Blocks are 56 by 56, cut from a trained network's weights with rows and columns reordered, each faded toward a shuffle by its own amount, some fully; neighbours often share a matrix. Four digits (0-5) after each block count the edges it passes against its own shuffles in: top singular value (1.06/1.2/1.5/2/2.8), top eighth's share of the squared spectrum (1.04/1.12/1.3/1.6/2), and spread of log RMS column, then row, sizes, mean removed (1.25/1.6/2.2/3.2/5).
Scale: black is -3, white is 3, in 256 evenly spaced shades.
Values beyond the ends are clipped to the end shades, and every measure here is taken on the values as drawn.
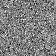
2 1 0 0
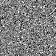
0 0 0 0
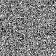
2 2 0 0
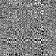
4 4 3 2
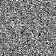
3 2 1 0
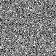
0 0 0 0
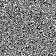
0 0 0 0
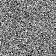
0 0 0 0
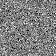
0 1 0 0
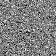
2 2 0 0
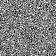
0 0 0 0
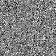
1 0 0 0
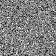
2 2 0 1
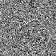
2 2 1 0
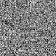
3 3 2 1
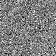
1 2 0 0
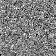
2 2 0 1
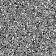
1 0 0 0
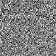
3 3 1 2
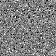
2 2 0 1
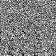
2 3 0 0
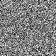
2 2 0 0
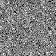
2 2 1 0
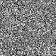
2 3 1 0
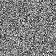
1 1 0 0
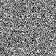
2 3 1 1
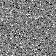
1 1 0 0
